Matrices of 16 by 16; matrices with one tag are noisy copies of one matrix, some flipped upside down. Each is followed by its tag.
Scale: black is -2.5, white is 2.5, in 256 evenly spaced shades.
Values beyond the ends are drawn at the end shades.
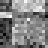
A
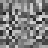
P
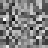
P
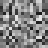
P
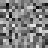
P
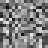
P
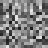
P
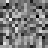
P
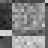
A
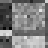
A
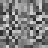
P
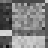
A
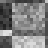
A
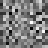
P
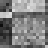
A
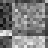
A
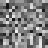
P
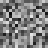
P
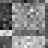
A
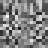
P
